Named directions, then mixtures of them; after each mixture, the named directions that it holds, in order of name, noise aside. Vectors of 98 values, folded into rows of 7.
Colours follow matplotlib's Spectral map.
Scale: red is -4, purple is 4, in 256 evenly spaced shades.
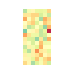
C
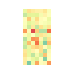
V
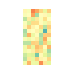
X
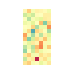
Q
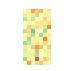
Q, X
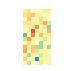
Q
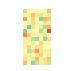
C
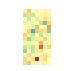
Q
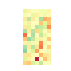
C, Q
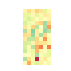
Q, X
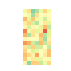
X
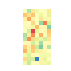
Q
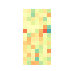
C, X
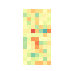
V, X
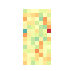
C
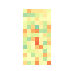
Q, V
